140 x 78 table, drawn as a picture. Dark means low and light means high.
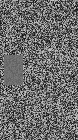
Odd rows or columns: none. Odd patch: calmer, in the middle left. Mirror symmetry: none. Calmest part: middle left. Histogram: flat. Slope: none. Stripes: none. Grain: fine.
